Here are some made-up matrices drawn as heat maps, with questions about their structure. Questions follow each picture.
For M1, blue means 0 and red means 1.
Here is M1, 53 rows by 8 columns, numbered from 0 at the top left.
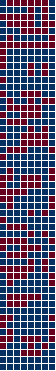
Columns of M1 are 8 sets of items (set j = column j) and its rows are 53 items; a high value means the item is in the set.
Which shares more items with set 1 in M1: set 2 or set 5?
set 2
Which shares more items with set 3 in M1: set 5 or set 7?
set 5
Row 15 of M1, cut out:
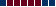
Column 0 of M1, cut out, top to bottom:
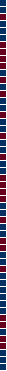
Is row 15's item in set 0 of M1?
no
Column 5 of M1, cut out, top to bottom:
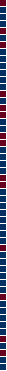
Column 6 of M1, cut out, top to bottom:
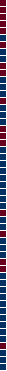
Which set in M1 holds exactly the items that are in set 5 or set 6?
4
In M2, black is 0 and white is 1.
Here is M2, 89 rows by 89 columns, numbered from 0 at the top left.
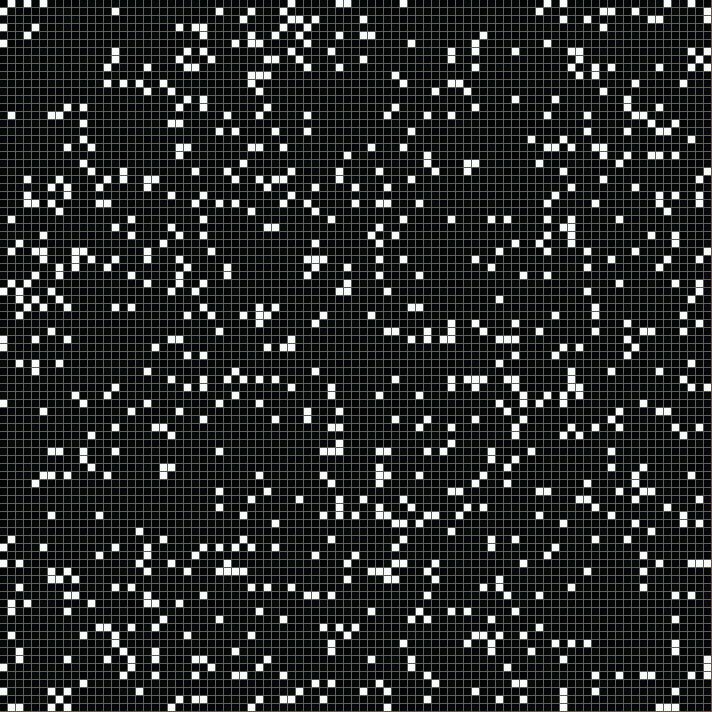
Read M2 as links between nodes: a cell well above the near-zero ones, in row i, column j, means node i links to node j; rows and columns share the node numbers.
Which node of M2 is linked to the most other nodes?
node 25
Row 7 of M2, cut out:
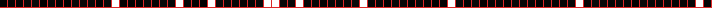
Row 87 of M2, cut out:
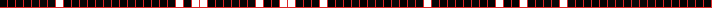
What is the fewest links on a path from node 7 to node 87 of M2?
1
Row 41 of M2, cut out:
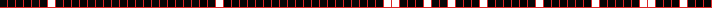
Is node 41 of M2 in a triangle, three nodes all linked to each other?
yes
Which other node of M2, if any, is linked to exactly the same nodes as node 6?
node 48
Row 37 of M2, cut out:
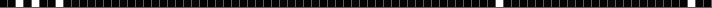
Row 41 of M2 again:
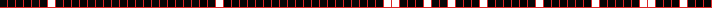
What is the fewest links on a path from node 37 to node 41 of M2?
3
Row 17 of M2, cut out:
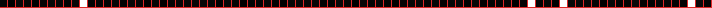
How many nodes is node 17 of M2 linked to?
4
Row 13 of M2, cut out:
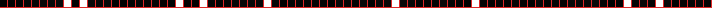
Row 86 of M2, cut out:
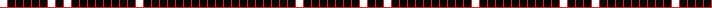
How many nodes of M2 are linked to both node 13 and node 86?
2
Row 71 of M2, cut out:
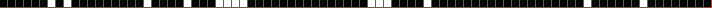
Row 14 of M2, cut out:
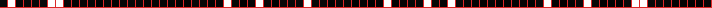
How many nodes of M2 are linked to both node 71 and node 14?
6
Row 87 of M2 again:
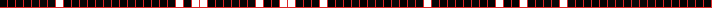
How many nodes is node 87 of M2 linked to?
12
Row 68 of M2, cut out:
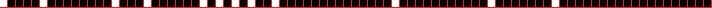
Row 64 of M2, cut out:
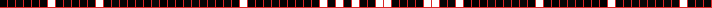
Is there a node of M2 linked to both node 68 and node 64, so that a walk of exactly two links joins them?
no
